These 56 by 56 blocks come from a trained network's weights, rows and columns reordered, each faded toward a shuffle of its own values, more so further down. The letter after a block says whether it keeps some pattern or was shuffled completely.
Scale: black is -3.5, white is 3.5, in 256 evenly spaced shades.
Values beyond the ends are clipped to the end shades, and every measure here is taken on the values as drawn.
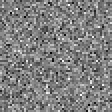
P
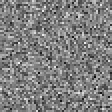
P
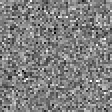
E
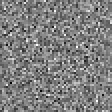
E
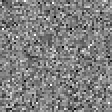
P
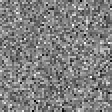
P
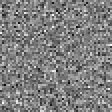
E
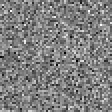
E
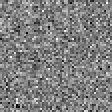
E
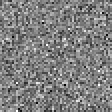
E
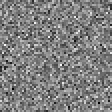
E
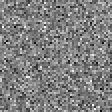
P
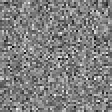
E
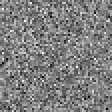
P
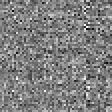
E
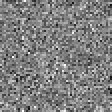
E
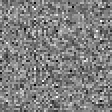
E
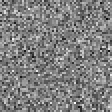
E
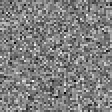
P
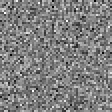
P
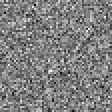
P
